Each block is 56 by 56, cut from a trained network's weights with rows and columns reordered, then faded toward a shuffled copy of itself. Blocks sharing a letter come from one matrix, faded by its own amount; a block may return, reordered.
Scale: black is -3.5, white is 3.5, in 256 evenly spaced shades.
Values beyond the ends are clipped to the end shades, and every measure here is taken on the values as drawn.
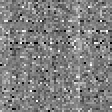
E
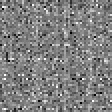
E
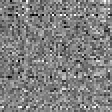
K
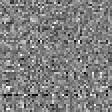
K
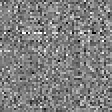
K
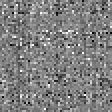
E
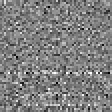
K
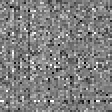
E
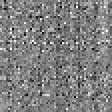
E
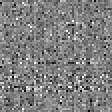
E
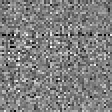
K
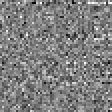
K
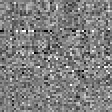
K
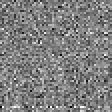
K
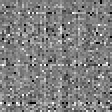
E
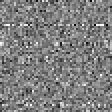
K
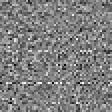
K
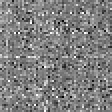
E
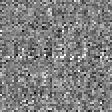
K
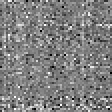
E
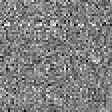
K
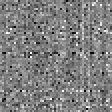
E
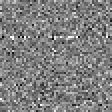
K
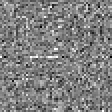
K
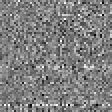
K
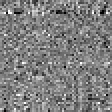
K
